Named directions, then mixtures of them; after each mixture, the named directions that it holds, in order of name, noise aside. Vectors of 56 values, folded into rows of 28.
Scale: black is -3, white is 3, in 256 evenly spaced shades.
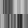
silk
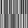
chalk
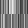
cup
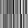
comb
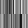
comb, silk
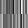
comb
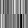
comb, cup, silk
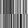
comb, silk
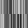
chalk, comb, silk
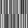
chalk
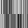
chalk, silk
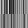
chalk, cup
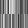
cup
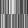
cup
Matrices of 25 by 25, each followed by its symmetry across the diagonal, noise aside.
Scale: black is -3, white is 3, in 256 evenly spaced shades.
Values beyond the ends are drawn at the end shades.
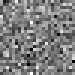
neither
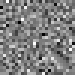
antisymmetric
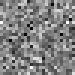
neither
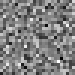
antisymmetric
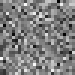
antisymmetric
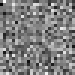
antisymmetric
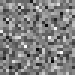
antisymmetric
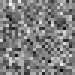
neither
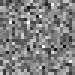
neither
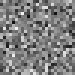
antisymmetric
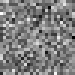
neither
